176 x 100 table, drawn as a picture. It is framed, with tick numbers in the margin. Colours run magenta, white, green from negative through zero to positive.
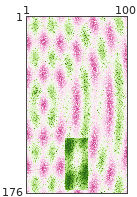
No overall slope runs across the table. The bottom middle is the ninth with the highest average. Concentric rings centre on the middle left. An odd patch, higher than its surroundings, sits in the bottom middle. Stripes running up and down repeat 6 times from left to right.
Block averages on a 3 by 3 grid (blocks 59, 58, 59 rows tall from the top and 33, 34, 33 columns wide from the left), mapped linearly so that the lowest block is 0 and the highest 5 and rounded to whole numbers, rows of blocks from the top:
0 0 0
1 0 0
0 5 0
